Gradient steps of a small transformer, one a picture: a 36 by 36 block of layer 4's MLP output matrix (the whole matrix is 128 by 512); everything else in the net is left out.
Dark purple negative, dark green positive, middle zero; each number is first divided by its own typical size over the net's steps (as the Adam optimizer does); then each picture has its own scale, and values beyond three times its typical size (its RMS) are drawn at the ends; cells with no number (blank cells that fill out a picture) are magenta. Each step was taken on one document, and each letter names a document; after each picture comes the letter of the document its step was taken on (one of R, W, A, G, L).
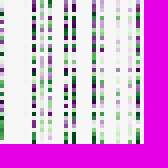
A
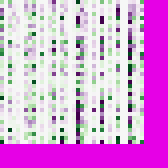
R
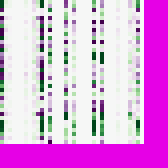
A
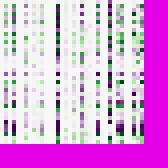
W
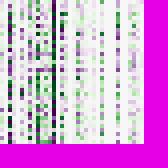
R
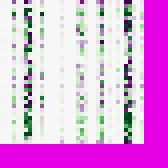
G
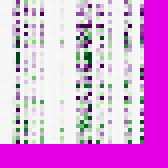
G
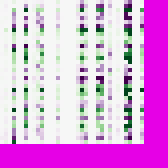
G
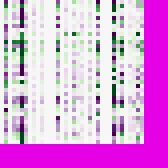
W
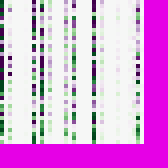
A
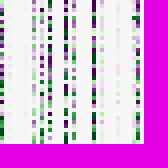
A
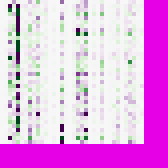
R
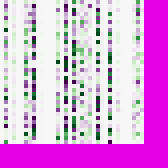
W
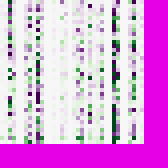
R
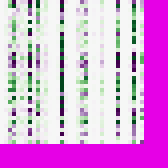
R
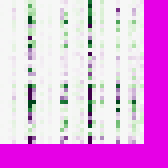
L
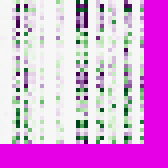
G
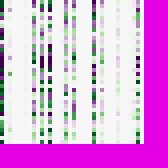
A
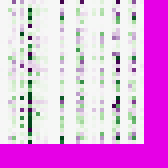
R
